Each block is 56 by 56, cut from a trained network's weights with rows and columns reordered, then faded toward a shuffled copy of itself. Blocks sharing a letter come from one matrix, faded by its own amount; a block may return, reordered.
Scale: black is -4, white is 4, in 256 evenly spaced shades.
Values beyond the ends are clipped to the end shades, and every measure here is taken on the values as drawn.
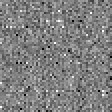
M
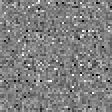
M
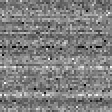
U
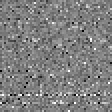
M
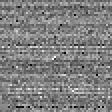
U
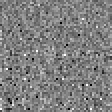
M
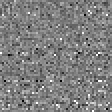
M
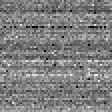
U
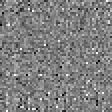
M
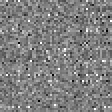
M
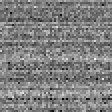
U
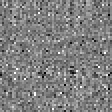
M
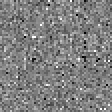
M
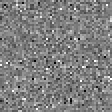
M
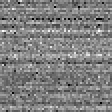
U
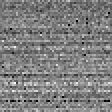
U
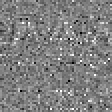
M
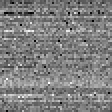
U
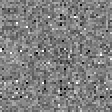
M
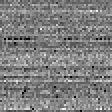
U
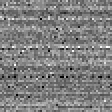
U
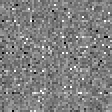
M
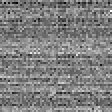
U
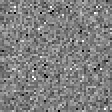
M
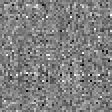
M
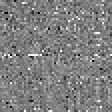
M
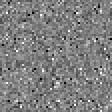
M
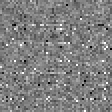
M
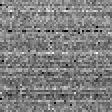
U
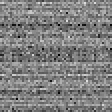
U
